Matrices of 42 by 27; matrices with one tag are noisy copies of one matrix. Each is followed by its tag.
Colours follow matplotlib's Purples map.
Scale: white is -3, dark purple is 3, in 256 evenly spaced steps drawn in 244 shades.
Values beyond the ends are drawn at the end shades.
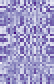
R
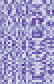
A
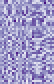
A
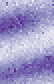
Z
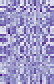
R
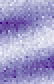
Z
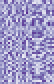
A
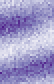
Z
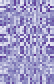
R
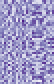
A
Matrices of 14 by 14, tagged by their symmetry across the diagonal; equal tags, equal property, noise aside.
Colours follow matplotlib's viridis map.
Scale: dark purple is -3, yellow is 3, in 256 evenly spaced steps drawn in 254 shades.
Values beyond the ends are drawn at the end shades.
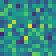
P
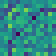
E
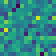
P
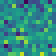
P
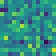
P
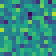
P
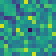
E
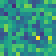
E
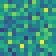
P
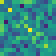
E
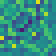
E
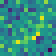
E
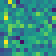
P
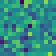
P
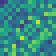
E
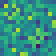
E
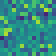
P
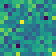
E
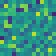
E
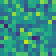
P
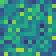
E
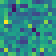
P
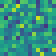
P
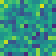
E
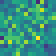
E
